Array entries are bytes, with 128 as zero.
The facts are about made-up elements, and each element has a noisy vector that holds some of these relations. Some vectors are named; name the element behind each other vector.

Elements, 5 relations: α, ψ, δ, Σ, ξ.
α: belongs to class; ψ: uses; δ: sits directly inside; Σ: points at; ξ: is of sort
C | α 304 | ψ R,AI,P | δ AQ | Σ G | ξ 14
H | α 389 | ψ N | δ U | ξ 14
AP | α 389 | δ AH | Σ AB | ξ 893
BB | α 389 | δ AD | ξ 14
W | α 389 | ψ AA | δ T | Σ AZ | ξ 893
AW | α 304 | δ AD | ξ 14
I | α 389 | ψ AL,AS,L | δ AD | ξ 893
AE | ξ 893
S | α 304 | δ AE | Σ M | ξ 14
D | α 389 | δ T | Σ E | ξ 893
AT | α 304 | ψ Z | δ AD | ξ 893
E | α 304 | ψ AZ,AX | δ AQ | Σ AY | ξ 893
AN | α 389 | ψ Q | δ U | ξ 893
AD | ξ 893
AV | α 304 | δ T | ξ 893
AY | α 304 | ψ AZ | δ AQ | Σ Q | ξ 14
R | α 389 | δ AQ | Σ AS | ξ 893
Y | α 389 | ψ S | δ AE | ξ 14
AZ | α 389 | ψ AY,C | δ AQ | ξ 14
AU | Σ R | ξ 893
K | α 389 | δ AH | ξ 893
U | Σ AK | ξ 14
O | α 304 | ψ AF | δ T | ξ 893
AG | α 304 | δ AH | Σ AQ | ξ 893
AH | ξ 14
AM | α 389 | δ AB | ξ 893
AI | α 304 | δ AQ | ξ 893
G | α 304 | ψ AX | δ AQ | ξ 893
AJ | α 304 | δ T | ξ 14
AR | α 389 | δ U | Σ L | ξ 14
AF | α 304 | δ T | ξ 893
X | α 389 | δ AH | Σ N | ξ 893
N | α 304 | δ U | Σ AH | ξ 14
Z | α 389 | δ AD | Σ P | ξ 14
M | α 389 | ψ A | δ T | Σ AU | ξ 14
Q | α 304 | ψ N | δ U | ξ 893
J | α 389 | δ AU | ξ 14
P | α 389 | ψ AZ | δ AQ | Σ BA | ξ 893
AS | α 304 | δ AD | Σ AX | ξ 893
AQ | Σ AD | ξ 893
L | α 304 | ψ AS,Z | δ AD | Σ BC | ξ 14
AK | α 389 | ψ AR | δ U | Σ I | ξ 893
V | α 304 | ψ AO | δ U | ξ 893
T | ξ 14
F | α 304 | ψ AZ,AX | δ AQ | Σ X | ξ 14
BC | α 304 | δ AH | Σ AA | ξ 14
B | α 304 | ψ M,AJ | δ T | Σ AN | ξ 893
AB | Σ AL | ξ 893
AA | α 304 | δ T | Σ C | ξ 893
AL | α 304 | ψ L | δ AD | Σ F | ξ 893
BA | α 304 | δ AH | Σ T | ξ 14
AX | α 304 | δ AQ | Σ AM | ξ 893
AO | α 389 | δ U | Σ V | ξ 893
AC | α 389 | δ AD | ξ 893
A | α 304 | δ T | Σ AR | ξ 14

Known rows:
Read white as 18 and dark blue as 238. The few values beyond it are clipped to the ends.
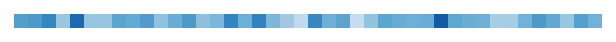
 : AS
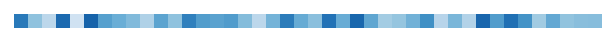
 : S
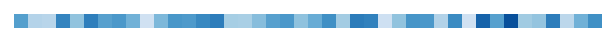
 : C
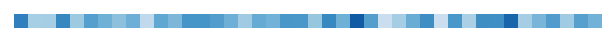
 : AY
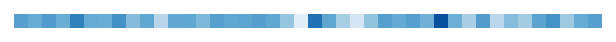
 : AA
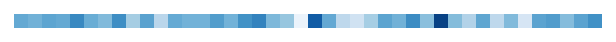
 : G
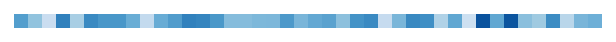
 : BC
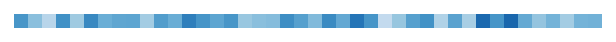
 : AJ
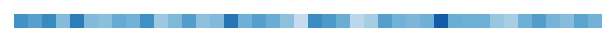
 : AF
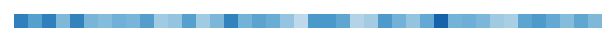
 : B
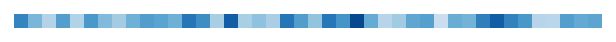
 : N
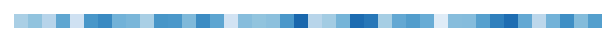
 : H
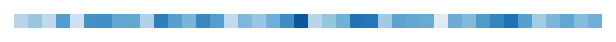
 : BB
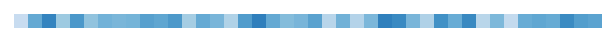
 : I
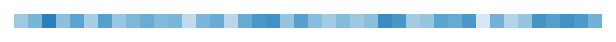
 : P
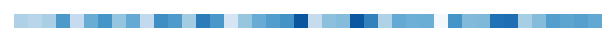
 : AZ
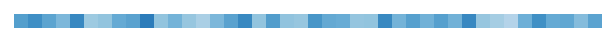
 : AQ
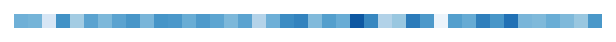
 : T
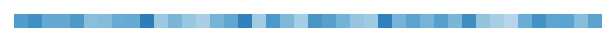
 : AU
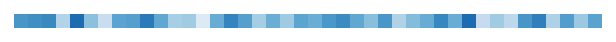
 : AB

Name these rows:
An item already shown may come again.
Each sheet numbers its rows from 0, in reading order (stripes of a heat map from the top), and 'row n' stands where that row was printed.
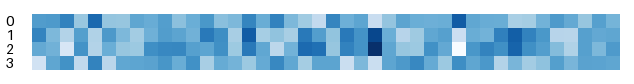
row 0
AS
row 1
N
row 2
AH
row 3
AM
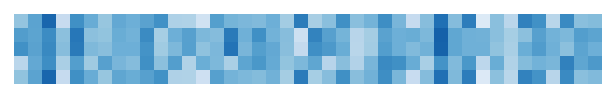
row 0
AP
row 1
V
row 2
AI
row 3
AN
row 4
AP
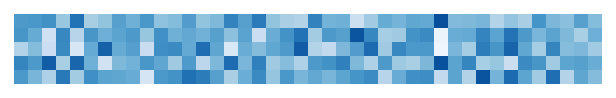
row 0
AX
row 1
U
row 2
AR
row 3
AL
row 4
L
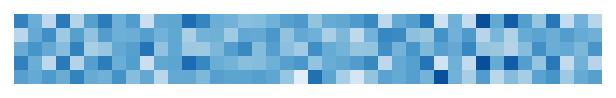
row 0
A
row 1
R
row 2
AD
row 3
A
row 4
AA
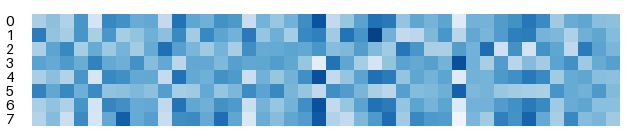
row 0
Z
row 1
F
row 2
X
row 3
AA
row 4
Z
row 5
E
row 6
Z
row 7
AR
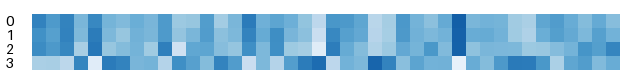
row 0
AG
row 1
AT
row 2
Q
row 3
M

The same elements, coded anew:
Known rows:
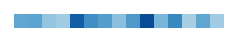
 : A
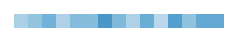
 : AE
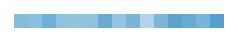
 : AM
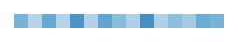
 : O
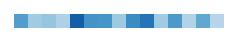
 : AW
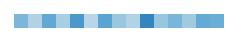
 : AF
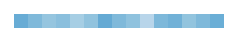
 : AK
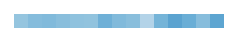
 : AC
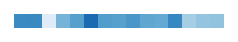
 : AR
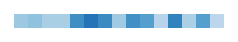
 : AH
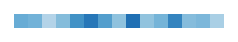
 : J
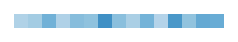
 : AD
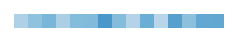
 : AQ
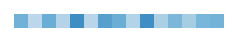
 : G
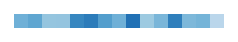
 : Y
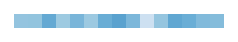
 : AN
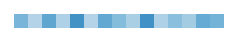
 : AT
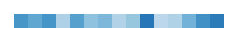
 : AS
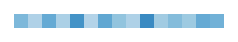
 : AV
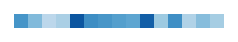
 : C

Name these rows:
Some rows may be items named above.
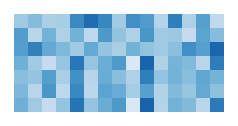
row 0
AH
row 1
V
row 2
R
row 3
AA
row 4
B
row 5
Q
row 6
AA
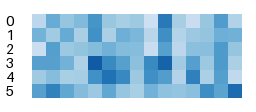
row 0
AL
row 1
E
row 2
AB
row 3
S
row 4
AH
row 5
R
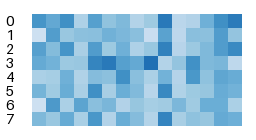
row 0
AS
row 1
AB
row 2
AX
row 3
H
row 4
AD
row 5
E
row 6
X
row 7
AG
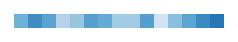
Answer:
AU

